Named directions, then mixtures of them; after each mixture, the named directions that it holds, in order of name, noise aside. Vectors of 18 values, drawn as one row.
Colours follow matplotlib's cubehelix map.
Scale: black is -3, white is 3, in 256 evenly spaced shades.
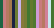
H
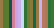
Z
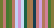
Z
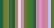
H, Z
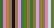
H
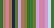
H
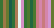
H, Z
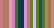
H, Z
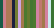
H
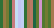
Z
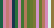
H, Z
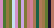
H, Z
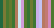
H, Z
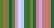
H, Z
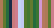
Z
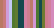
Z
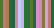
H, Z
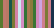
H, Z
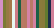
H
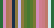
H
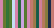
H, Z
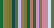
H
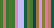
H, Z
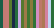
H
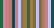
H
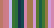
Z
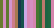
H, Z
